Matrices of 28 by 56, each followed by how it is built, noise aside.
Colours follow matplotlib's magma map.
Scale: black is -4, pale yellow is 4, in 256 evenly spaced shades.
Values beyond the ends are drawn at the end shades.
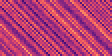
Toeplitz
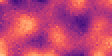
smooth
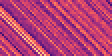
Toeplitz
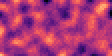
smooth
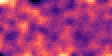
smooth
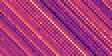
Toeplitz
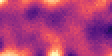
smooth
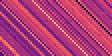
Toeplitz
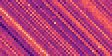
Toeplitz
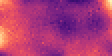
smooth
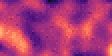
smooth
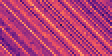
Toeplitz
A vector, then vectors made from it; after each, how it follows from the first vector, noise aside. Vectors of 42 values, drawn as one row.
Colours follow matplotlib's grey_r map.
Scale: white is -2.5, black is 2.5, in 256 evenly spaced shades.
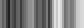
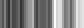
copied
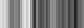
reversed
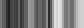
copied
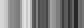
reversed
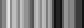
negated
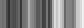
copied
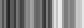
copied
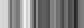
reversed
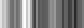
reversed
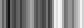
copied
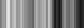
negated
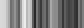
reversed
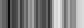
copied
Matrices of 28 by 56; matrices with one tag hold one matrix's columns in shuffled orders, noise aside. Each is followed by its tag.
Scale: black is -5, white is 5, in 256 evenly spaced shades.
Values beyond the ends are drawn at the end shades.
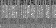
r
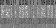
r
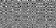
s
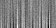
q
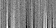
q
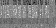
r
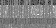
r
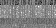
r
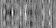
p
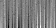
q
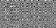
s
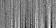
q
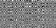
s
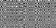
s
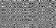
s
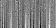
q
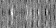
p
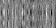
p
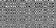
s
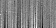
q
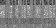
r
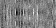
p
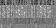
r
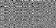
s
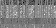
r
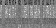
r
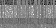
r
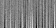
q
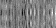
p
